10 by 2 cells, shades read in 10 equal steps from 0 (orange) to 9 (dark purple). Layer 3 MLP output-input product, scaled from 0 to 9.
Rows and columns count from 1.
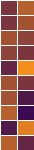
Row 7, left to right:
4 8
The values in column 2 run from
0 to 9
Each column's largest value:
8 9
